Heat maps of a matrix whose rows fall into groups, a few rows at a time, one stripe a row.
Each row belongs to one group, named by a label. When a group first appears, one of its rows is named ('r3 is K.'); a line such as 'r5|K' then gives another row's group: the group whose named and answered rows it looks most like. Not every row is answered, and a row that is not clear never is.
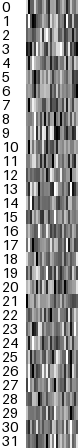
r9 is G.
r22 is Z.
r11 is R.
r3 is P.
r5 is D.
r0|G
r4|Z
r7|Z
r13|R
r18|G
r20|G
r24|Z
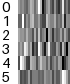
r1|R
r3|R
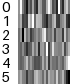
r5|D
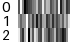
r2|G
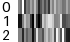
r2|D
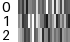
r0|D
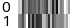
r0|G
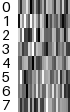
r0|R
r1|G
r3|P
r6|D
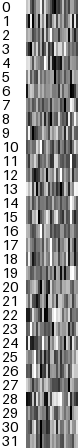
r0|P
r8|Z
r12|D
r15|R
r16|P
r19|G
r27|P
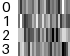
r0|G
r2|G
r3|G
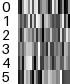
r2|Z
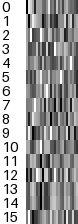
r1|Z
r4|R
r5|P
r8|Z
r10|P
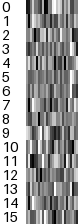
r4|G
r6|R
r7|Z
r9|P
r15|P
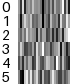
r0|R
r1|Z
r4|D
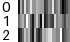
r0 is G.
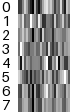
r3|G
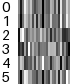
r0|Z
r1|Z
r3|P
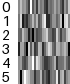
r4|P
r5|Z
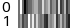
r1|P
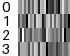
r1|D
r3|G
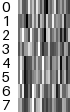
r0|P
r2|R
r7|P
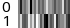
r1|P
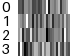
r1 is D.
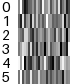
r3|R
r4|G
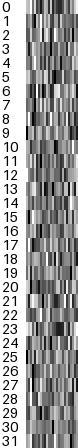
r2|R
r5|P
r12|G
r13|R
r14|G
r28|R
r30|R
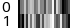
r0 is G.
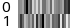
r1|Z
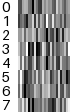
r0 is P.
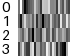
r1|Z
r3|R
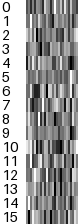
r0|D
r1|R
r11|R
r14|G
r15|Z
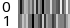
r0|Z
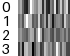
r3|D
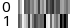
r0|G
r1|R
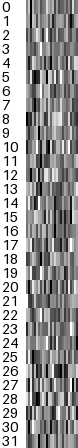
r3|P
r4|Z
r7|D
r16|G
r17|G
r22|P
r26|G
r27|R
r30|Z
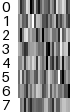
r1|P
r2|Z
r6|D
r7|G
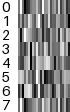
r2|Z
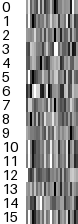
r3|R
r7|G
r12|G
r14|P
